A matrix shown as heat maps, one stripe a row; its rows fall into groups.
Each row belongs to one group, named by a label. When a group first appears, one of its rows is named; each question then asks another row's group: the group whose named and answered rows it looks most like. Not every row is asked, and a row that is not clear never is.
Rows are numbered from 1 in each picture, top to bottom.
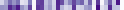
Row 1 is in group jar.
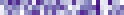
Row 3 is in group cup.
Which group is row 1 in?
jar
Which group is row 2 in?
cup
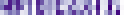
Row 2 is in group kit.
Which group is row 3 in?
jar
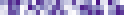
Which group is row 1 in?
jar
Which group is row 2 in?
cup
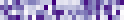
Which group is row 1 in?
cup
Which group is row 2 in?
kit
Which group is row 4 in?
jar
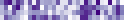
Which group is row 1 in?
kit
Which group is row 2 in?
cup
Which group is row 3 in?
cup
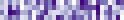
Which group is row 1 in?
cup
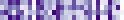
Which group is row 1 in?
jar
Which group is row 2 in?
jar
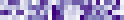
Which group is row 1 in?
jar
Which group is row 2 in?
cup
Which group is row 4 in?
cup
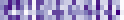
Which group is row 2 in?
kit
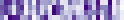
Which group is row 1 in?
kit
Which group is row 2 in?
kit
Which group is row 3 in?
kit
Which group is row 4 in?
jar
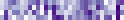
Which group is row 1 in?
cup
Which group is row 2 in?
cup
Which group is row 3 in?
cup
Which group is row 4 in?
kit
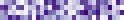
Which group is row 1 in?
cup
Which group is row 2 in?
kit
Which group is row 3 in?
cup
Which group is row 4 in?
jar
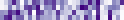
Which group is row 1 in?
cup
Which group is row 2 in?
cup
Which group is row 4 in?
kit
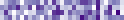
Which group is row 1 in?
cup
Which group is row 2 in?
jar
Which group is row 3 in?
kit
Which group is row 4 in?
cup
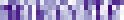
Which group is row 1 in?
cup
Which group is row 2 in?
kit
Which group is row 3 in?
jar
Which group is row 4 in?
jar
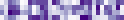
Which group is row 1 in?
cup
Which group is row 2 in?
jar
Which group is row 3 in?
jar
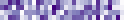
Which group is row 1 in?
jar
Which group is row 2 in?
kit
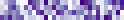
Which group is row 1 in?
cup
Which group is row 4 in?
kit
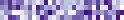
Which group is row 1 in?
kit
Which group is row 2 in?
jar
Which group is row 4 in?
jar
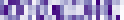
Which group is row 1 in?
jar
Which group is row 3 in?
kit
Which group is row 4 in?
jar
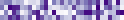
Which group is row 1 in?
kit
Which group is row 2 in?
jar
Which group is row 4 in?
jar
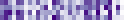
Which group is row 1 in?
kit
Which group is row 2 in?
kit
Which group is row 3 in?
kit
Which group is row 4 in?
kit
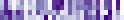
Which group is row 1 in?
kit
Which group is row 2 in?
kit
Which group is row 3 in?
kit
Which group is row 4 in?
kit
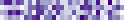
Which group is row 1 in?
kit
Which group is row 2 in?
cup
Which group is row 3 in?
jar
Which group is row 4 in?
cup
